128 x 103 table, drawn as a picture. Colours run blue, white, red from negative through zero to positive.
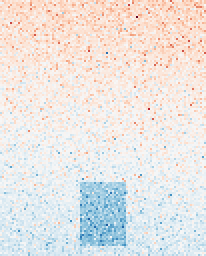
An odd patch, lower than its surroundings, sits in the bottom middle. No regular stripes run through it. Overall the values sit about 50% of the way up the scale. The bottom middle is the ninth with the lowest average. The field climbs toward the top.
